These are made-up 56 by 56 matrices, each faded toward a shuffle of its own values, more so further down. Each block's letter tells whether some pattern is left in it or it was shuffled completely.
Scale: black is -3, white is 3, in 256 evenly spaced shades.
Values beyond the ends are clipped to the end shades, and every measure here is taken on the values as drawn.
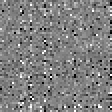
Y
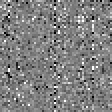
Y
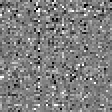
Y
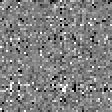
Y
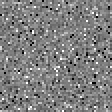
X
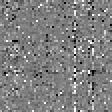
Y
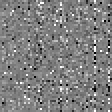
Y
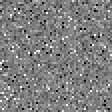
X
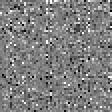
Y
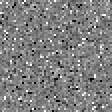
X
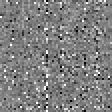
Y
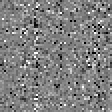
Y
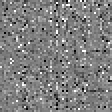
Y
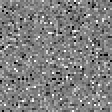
X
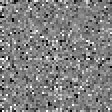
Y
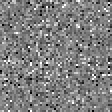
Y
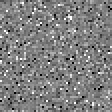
X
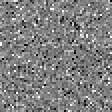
X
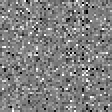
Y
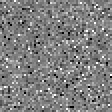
X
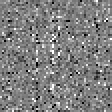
Y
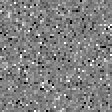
X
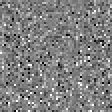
Y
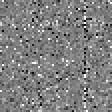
Y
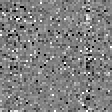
Y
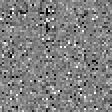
Y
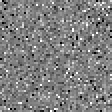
X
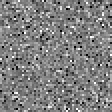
X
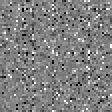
Y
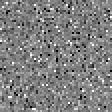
X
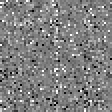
Y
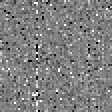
Y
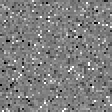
X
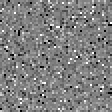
X
